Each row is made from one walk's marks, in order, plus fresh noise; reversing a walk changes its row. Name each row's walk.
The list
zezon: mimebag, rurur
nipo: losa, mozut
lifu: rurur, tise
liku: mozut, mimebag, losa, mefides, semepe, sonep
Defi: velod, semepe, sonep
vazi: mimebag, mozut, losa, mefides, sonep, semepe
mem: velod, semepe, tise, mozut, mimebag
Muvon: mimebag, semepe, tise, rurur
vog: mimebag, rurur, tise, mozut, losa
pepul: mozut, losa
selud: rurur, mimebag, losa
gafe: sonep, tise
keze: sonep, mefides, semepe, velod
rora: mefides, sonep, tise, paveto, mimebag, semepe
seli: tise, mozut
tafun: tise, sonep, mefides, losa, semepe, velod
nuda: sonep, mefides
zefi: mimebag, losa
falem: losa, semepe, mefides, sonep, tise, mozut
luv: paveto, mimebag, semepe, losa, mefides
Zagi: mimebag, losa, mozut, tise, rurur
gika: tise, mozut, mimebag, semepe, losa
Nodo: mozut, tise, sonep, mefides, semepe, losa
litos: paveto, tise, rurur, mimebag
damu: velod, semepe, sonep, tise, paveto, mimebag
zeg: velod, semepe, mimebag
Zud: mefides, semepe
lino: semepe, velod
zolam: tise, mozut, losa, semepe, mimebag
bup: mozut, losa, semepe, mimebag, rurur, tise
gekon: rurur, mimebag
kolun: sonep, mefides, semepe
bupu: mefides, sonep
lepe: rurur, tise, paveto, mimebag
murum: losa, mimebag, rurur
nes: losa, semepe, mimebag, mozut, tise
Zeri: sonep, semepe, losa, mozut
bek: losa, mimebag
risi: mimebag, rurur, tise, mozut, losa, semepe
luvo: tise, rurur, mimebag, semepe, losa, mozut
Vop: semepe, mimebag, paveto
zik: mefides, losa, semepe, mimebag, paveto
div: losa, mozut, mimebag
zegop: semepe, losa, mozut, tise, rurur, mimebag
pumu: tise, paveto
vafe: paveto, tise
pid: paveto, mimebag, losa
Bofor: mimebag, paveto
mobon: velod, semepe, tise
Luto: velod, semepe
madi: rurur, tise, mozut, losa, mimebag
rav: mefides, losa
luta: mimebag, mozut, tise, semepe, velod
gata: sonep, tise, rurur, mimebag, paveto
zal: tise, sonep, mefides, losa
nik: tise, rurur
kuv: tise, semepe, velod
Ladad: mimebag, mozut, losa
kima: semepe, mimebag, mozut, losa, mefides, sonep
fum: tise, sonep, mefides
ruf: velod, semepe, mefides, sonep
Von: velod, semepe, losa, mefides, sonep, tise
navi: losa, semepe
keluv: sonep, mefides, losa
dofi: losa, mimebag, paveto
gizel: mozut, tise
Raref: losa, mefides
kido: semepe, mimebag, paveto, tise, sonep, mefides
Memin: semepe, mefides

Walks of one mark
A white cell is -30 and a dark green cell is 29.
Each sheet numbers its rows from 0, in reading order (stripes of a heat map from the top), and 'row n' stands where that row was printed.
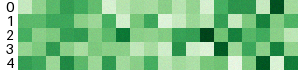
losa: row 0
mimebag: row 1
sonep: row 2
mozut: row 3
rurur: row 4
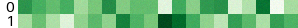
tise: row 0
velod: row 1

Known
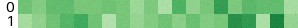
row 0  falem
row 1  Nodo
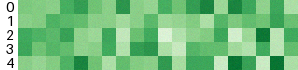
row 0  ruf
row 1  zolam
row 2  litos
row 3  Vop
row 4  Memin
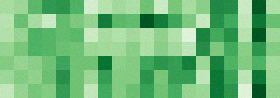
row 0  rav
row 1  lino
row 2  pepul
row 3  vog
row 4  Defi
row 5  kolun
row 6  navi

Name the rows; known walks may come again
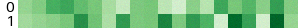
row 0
pid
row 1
Zud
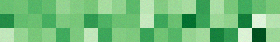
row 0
mem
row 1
gafe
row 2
navi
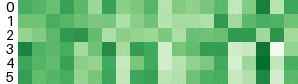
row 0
Muvon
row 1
madi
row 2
zal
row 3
vafe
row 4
litos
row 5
gata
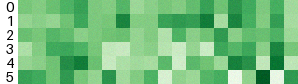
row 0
kima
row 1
Defi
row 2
falem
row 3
zefi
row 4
Raref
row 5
nik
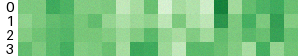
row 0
div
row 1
vog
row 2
zolam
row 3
zik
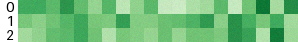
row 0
murum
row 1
liku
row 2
Nodo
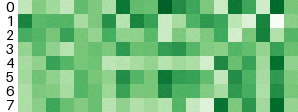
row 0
Luto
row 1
pumu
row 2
Zagi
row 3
luta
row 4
Ladad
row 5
keze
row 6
tafun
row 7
nipo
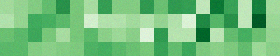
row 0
kolun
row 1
pepul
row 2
seli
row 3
mobon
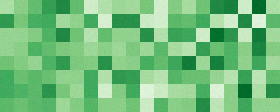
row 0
rav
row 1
Bofor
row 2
Memin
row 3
luvo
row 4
ruf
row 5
Vop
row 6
gekon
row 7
nes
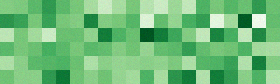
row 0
selud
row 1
lifu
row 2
lino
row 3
Von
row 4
gika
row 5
nuda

